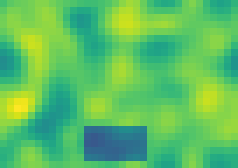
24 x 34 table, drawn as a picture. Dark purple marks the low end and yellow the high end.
Average level on the scale: 70%. Odd patch: lower, in the bottom middle. Roughest part: bottom middle. Ninth with the lowest average: bottom middle. Histogram: skewed, a long tail of low values. Grain: blotchy.
